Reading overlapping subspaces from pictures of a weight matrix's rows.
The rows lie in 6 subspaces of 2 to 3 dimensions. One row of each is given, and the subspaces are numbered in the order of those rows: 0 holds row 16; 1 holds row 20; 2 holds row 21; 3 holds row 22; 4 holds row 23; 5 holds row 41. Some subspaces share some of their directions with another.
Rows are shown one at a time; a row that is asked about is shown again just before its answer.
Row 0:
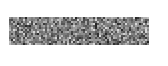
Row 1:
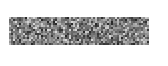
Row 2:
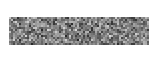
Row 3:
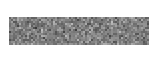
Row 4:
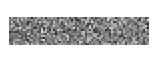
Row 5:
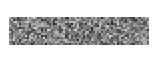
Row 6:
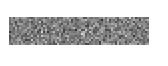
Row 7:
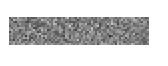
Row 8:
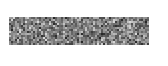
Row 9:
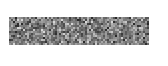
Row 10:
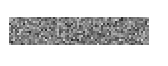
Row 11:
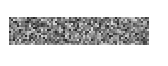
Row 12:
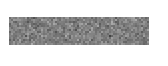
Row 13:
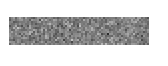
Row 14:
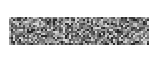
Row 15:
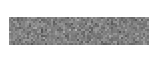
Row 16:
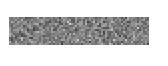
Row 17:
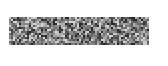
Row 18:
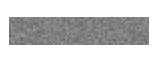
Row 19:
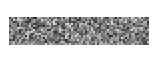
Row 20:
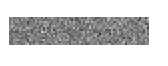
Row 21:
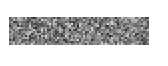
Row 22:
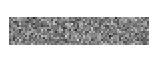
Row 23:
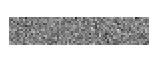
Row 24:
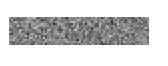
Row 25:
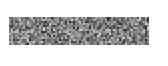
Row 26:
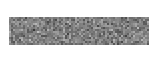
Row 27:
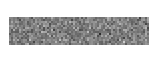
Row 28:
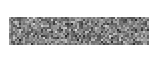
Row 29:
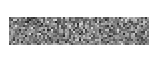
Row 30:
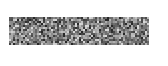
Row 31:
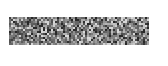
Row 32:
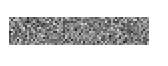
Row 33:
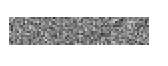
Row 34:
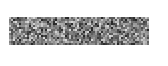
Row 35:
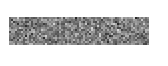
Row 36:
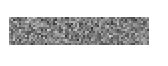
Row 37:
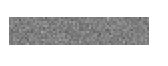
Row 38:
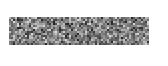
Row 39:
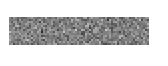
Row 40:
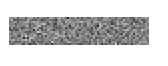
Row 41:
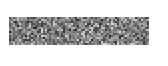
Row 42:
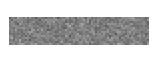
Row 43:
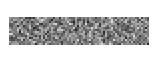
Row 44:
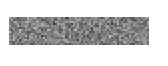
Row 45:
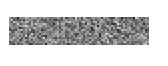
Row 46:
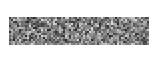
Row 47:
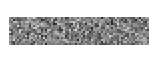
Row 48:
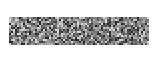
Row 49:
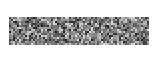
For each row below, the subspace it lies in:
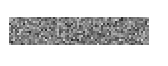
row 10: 2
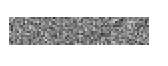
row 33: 2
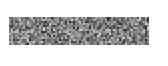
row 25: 1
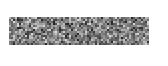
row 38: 5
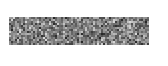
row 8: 2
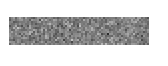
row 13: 2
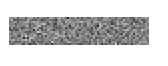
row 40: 3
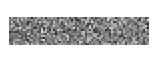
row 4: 1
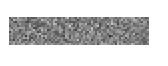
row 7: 3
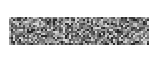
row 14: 0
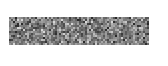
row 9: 5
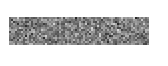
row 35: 4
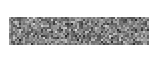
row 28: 3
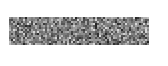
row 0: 4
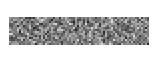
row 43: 0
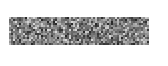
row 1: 4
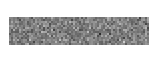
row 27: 1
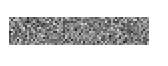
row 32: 2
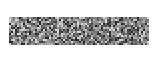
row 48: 2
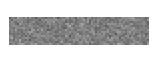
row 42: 0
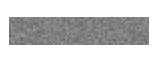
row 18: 0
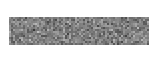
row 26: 0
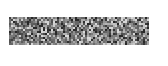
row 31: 1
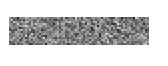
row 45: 4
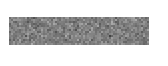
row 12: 2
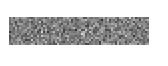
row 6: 5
